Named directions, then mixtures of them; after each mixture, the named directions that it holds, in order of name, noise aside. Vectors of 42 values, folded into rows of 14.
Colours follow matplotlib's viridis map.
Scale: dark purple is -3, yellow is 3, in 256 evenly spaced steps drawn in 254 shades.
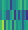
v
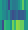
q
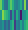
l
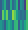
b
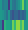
q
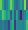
l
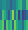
b, v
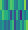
l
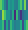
l, v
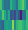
l, q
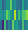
v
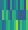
b, q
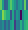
l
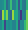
b, l
